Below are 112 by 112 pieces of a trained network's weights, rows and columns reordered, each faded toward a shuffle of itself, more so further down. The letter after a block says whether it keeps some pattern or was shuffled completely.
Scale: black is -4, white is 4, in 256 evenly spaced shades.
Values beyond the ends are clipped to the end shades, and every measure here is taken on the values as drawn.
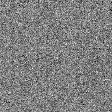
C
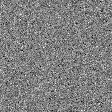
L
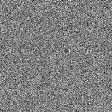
C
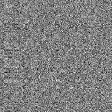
C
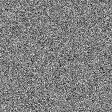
L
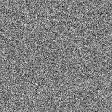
C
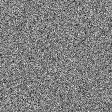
L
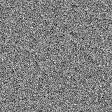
L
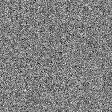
C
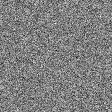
L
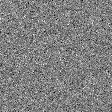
L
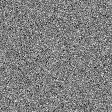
L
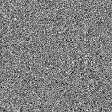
C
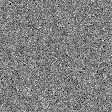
L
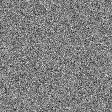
L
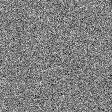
L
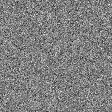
L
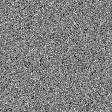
C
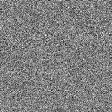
C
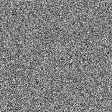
L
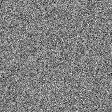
L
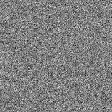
C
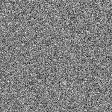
C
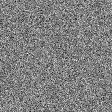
L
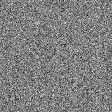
C
